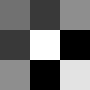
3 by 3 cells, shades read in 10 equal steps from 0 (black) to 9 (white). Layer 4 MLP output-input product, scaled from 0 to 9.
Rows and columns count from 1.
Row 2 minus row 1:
-2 7 -5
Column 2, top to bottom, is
2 9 0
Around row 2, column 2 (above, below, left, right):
2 0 2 0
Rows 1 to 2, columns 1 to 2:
4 2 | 2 9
